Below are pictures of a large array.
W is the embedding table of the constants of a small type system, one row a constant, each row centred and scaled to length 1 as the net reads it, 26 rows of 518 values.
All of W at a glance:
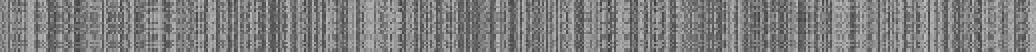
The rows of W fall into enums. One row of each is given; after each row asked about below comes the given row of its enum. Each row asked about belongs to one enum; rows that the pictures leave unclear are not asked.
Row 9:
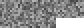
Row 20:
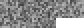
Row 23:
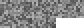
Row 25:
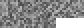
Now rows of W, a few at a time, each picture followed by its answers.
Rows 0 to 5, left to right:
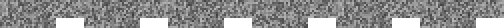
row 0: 25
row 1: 20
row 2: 20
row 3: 23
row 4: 25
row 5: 20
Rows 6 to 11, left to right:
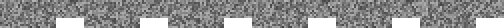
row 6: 9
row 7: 23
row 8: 23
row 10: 9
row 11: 25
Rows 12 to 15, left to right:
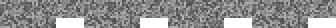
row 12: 23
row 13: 23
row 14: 20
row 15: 23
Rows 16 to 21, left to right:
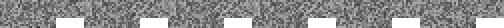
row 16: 9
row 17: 25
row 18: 25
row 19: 25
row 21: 23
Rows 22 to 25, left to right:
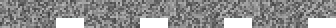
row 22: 20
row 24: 25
